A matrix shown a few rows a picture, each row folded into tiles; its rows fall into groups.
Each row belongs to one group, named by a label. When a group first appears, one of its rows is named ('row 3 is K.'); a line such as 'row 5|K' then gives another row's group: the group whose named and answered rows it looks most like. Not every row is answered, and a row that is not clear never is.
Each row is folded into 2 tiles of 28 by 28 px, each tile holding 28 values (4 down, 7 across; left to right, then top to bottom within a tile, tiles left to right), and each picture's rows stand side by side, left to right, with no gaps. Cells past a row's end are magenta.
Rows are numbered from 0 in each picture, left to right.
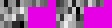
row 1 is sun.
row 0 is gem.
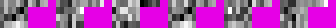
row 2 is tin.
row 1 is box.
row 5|box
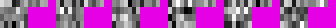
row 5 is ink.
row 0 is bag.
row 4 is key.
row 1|gem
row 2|sun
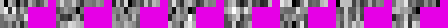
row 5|bag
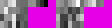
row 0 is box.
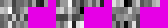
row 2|bag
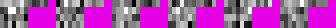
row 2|key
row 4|box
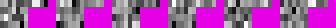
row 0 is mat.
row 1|sun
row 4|ink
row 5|sun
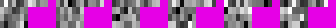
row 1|bag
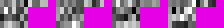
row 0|gem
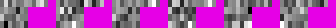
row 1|gem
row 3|ink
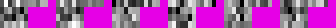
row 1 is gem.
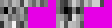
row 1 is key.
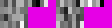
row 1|mat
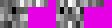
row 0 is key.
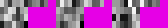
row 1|sun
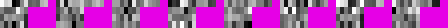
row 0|bag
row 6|bag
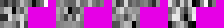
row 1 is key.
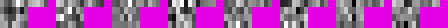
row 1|mat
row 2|key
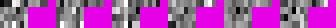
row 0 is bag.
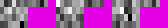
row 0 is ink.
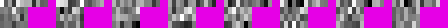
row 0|tin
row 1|bag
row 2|box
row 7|bag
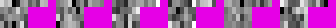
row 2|box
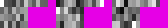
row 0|tin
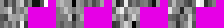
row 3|sun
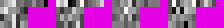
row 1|bag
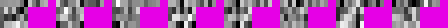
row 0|gem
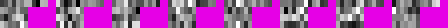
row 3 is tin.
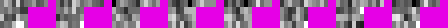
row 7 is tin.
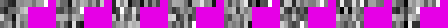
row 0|box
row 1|box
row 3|mat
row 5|ink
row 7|box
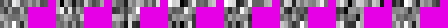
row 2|box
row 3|bag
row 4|bag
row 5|ink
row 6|ink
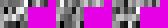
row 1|sun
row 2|box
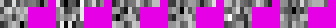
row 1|tin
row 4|mat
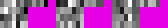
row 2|key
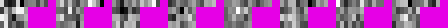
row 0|tin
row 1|mat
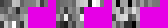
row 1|key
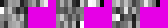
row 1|mat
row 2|mat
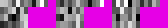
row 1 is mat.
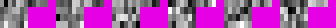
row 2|box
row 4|gem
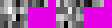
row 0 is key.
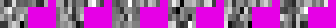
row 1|mat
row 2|key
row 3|ink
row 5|box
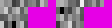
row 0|bag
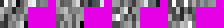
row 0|sun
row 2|mat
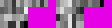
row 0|box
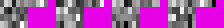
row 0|ink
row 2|bag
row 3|mat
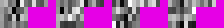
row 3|box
